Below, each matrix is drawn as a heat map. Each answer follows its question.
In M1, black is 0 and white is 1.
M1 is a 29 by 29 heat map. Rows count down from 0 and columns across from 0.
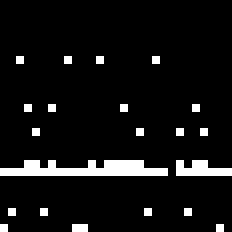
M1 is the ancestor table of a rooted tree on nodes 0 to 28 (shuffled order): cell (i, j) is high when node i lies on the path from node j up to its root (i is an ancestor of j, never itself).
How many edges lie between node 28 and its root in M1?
1
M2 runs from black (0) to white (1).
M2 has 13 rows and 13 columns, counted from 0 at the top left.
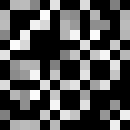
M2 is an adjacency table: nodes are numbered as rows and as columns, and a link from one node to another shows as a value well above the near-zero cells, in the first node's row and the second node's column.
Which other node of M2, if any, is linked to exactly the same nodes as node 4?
none
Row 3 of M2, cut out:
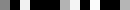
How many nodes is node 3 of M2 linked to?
6
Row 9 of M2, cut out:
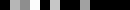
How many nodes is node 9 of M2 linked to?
5
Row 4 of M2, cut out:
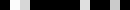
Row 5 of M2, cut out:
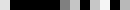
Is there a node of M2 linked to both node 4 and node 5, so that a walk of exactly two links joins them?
no
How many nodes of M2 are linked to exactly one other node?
0
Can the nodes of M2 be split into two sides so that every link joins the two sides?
no
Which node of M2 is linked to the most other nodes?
node 2
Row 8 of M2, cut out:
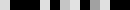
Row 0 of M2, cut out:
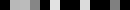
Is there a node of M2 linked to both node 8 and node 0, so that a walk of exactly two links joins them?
no
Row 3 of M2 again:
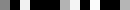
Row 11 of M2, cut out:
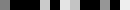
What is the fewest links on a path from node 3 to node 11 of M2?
2
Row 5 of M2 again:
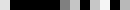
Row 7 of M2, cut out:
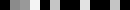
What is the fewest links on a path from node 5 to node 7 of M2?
1
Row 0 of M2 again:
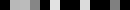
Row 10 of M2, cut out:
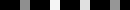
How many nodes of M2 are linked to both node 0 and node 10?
4
